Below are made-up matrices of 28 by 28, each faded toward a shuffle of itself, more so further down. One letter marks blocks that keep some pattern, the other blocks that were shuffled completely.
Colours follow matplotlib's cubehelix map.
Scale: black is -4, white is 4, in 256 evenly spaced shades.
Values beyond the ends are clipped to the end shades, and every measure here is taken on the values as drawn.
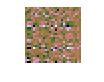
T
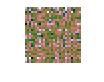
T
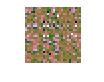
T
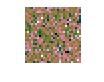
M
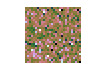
M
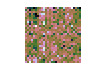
T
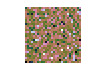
M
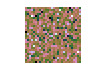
M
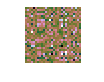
T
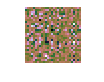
T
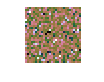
M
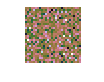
M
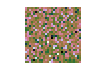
M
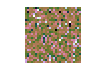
M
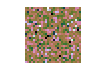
M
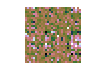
T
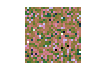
M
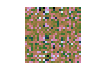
T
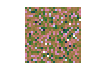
M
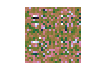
T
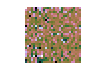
T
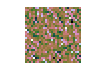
M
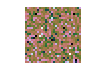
M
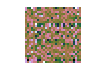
T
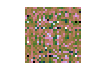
T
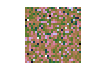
M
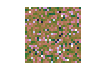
M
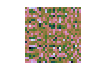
T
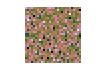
M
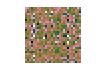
T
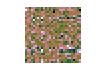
T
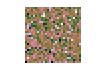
M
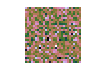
T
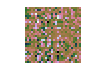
T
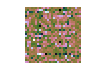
T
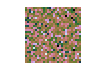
M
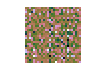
T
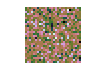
M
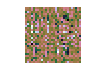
T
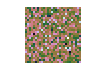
M
